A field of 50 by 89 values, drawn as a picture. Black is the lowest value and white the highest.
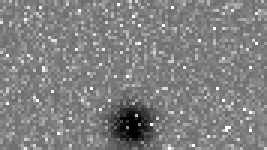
One dip sinks in the bottom middle. The ninth with the lowest average is the bottom middle. On average the colour sits 50% of the way up the scale. No row or column stands out. The distribution is heavy-tailed on both sides. No regular stripes run through it.
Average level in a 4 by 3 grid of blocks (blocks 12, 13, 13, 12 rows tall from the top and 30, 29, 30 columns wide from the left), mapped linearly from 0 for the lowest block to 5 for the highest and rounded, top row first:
555 / 555 / 545 / 505
